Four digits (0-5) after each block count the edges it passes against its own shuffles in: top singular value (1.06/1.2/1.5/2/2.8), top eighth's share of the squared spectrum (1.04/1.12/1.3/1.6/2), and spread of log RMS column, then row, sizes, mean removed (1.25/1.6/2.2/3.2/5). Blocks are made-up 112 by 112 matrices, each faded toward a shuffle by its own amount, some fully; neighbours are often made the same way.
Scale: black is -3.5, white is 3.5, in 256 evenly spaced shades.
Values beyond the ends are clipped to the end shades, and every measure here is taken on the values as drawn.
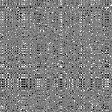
5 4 3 3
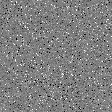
2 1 0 0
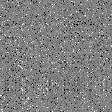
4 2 1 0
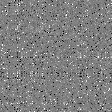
4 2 1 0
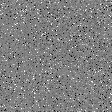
2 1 0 0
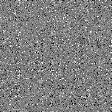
1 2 2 2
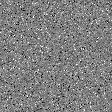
0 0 0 0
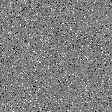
0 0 0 0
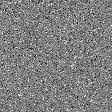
0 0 0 0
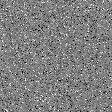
0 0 0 0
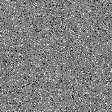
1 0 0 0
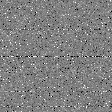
3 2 0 2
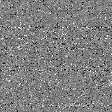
1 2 0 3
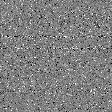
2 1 0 2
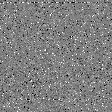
2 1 0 1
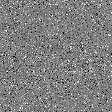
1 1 0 1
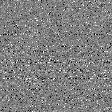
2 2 0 3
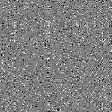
4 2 1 0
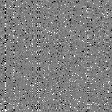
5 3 2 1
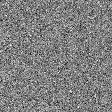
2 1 0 0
